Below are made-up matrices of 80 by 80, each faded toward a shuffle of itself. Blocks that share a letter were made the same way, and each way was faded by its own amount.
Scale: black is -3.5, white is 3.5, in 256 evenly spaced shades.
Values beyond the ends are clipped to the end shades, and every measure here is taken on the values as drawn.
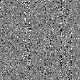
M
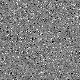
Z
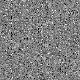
M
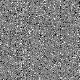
M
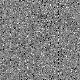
M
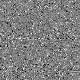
Z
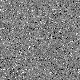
Z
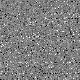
Z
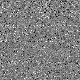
Z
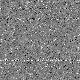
Z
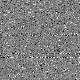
Z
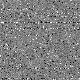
Z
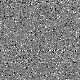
Z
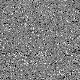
Z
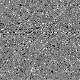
Z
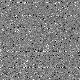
Z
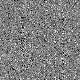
M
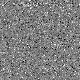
Z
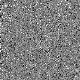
M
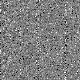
M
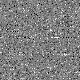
Z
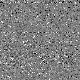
Z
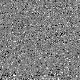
Z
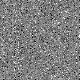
M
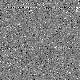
Z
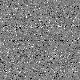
Z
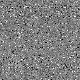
Z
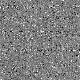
Z
